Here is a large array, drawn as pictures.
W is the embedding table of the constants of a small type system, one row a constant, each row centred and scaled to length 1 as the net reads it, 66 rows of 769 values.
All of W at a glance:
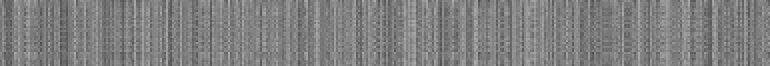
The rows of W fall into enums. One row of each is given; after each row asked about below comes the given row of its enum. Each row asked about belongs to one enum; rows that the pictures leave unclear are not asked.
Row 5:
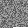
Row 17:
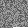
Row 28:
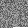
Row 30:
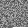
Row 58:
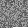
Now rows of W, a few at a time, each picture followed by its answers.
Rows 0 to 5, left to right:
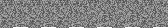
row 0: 5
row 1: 5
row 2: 5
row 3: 17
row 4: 17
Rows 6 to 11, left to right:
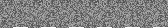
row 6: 5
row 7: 58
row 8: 17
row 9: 58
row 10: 28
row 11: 17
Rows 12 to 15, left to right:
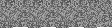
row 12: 58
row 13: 58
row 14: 58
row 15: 17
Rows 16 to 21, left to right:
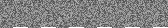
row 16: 5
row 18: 30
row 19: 5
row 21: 17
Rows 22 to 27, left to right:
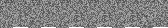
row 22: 28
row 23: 5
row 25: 17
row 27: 30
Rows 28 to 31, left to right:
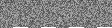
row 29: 5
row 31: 5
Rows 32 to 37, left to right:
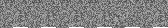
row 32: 17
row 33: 28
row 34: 17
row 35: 28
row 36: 30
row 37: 17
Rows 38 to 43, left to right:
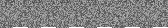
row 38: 58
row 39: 28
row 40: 28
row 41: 5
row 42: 30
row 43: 58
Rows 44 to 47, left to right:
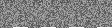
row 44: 17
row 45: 58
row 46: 28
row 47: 5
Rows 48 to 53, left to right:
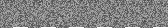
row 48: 17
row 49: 58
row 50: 30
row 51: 17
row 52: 5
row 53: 5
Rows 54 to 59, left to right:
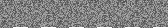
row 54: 5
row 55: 17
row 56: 5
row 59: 5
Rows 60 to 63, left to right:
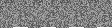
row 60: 28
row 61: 58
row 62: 28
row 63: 17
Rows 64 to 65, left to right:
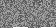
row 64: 17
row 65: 58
